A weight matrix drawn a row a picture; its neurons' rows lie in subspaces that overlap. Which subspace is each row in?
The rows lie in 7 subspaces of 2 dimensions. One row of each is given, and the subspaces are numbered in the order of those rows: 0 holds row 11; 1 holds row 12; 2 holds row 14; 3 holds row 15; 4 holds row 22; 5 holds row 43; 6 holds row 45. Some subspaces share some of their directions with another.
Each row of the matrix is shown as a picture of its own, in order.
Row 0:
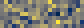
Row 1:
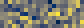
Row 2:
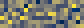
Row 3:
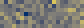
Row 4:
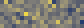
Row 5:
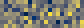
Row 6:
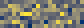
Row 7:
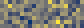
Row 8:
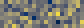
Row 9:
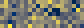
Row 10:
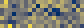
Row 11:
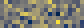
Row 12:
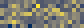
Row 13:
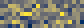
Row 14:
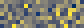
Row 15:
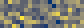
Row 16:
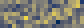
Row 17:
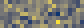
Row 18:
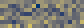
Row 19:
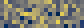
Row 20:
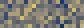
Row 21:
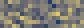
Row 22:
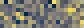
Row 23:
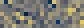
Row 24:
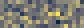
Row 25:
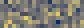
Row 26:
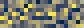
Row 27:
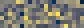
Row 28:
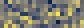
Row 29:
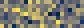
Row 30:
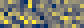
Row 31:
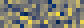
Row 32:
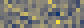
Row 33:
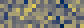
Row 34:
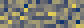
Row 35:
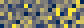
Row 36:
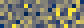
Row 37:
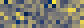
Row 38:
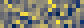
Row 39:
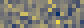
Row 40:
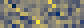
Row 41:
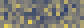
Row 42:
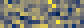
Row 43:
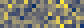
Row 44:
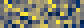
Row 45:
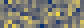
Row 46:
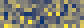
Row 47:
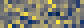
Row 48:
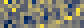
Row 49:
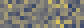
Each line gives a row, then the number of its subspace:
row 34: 2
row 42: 3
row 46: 0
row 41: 0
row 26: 2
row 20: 5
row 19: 0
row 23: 4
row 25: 6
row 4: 4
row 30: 3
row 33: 5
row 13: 1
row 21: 3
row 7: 5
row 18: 1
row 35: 2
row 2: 2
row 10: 1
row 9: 1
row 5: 3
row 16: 0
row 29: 5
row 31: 1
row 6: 1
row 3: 4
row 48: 6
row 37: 4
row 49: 5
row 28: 6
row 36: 2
